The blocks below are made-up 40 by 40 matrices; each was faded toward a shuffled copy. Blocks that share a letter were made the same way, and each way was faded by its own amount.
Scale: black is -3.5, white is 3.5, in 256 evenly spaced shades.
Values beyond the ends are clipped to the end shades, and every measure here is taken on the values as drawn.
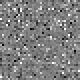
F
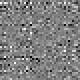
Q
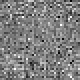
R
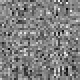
R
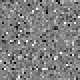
F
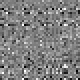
Q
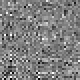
R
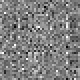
R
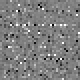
F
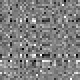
Q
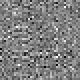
R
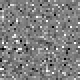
F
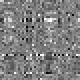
Q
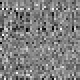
Q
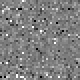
F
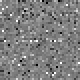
F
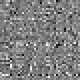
R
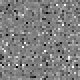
F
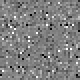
F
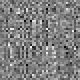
Q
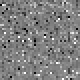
F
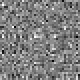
R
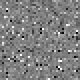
F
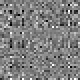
Q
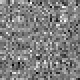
R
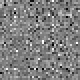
R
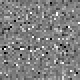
F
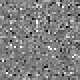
F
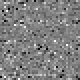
F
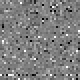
F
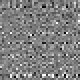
Q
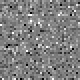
F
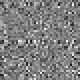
R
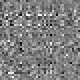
Q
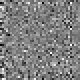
R
